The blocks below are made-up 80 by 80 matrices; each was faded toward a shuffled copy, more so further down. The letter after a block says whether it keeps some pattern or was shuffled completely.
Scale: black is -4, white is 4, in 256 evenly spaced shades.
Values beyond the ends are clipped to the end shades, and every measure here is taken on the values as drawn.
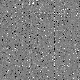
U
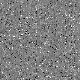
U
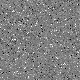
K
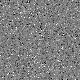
K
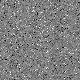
K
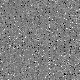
U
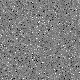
K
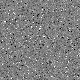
K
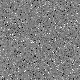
K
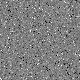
K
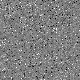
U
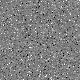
K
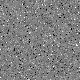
K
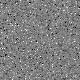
K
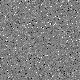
K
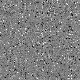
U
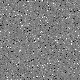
K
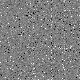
U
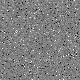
K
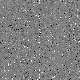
U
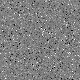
K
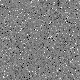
K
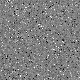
K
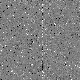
U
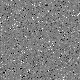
K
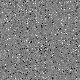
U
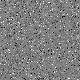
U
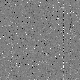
U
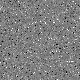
K
